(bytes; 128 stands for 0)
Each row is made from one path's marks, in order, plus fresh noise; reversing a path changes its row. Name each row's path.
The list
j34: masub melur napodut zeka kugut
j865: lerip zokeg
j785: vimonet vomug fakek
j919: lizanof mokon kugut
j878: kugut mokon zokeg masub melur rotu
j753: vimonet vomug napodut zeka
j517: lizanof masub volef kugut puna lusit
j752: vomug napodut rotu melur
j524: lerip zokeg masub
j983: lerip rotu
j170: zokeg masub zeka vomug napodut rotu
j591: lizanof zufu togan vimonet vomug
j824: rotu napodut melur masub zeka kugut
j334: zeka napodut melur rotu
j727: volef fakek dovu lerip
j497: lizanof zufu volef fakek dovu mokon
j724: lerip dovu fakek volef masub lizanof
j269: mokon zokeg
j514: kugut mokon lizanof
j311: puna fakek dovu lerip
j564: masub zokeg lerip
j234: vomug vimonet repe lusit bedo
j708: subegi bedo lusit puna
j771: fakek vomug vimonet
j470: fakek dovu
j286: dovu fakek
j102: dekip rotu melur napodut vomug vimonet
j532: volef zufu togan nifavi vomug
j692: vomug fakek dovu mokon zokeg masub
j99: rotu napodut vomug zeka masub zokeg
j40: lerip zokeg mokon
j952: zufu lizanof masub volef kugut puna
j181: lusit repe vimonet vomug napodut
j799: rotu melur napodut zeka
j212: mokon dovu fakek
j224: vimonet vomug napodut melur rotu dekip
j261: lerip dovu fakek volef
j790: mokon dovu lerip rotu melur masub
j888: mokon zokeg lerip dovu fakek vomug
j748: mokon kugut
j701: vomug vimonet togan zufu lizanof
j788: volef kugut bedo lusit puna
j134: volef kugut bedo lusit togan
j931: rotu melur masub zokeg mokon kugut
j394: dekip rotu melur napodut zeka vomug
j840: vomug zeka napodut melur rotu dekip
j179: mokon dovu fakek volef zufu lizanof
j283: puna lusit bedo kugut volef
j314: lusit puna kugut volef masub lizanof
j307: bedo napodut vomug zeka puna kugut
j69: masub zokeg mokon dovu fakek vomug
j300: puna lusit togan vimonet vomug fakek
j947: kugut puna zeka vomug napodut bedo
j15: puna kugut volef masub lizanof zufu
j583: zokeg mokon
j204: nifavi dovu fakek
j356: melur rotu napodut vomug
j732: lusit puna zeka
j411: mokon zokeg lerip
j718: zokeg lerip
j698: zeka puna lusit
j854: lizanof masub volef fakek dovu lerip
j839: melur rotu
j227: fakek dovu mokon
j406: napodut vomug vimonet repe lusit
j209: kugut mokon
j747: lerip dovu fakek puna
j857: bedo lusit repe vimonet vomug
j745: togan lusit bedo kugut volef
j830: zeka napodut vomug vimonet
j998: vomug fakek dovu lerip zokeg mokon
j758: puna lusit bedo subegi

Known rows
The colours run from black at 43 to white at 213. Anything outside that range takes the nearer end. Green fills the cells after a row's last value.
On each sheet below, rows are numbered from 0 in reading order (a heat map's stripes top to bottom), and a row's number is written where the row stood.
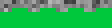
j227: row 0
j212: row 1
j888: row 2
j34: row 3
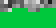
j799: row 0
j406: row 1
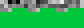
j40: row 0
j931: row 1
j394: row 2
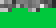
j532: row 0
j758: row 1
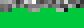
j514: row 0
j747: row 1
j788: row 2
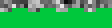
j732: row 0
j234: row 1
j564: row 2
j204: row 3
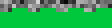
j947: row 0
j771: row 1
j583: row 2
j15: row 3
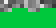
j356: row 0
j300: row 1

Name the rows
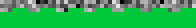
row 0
j952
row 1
j865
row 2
j134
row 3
j727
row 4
j524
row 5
j830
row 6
j752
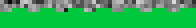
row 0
j269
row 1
j69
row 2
j857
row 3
j314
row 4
j224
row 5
j854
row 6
j311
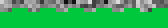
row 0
j701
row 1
j692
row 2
j411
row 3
j334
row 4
j102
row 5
j181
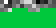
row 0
j839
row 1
j718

